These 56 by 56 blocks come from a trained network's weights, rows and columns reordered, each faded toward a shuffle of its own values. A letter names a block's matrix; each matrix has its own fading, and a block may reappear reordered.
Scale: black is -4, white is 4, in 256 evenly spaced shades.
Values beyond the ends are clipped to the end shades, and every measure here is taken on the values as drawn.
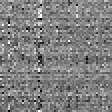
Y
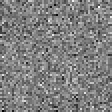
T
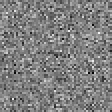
T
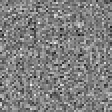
T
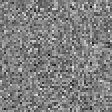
T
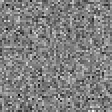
T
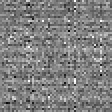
Y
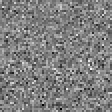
T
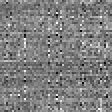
Y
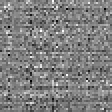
Y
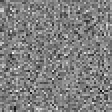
T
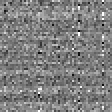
Y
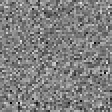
T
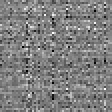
Y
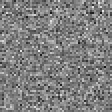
T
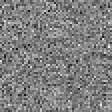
T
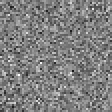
T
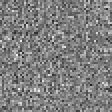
T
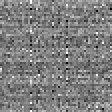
Y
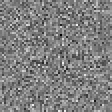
T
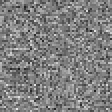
T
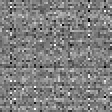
Y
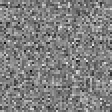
T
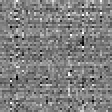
Y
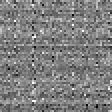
Y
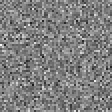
T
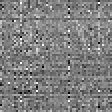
Y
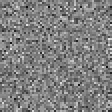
T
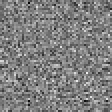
T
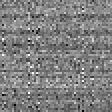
Y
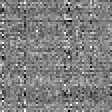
Y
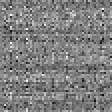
Y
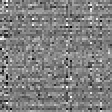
Y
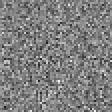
T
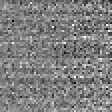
Y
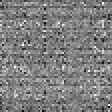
Y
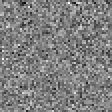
T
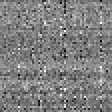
Y
